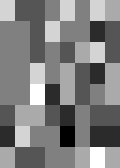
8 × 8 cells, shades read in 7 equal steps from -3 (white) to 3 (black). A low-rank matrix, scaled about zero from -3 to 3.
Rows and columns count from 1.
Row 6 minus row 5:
1 -1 2 -1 3 -1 1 2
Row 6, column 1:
1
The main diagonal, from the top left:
-2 0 1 0 -1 0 2 -1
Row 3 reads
0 0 1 0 1 -1 -2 1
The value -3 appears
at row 5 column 3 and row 8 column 7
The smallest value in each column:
-2 -2 -3 -2 -2 -1 -3 -1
